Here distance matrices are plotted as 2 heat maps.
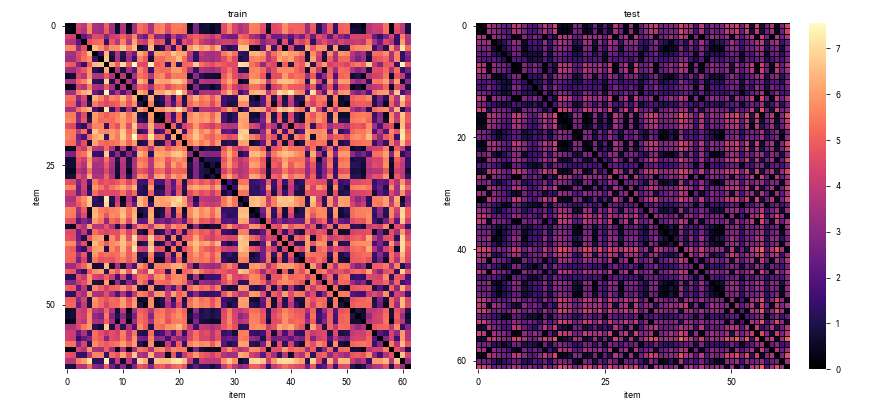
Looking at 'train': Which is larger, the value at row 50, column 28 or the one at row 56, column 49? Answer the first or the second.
the second
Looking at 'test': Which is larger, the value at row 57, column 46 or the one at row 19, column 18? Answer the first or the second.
the second
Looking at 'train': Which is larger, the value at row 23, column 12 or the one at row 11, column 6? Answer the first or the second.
the second
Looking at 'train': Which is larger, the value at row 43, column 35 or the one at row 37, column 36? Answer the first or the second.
the first
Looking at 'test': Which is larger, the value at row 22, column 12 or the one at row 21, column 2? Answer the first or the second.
the second
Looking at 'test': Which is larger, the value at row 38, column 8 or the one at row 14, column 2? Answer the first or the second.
the first
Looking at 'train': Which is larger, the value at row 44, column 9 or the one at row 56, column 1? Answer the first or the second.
the first
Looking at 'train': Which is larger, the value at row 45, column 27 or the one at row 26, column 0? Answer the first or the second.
the first
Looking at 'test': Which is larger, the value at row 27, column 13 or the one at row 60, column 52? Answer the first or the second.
the second
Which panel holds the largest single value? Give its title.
train
